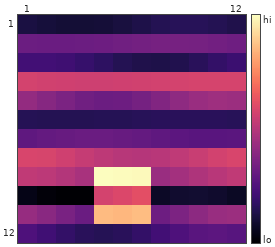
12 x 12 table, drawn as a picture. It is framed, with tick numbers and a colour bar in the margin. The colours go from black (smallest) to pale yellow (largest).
Odd patch: higher, in the bottom middle. Roughest part: bottom middle. Ninth with the highest average: bottom middle. Grain: streaks across.
